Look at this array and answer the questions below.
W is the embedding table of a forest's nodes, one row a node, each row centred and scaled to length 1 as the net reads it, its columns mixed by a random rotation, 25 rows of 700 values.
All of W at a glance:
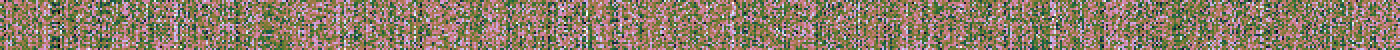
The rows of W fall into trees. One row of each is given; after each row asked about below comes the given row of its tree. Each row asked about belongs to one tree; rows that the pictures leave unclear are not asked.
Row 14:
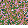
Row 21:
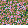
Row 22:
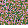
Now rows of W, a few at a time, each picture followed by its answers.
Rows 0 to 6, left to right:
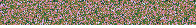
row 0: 14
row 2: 22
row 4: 21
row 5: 22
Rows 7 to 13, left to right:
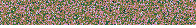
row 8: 14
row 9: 21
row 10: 21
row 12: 14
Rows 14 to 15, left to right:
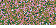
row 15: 22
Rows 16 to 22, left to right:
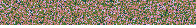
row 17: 14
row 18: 22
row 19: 22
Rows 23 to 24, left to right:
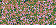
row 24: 21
